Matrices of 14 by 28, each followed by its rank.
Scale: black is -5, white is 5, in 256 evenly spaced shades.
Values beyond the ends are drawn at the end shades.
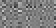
three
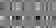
one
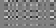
one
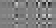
one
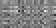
three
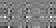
two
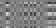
one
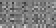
three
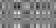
one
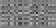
two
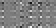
two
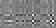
two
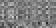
three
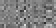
three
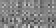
three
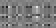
two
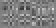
two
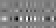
one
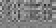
three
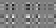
one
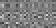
three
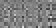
three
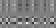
one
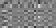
two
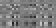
two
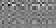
two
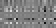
two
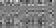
three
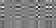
one
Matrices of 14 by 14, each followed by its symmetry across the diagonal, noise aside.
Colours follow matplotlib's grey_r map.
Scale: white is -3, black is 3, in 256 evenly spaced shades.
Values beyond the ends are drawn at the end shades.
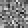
antisymmetric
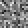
antisymmetric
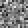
antisymmetric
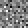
antisymmetric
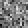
neither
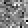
neither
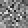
antisymmetric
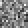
neither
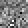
neither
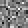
antisymmetric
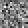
antisymmetric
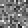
neither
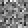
neither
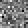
neither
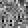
neither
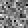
neither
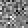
antisymmetric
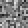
antisymmetric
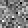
antisymmetric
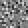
antisymmetric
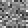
neither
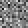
antisymmetric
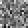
neither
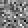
antisymmetric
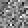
neither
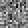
neither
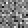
antisymmetric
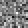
antisymmetric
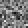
neither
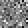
neither
